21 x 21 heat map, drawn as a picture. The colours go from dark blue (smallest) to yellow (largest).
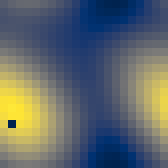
Roughest part: bottom left. Lone odd cells: 1, lower than its neighbours. Calmest part: top middle. Stripes: none.
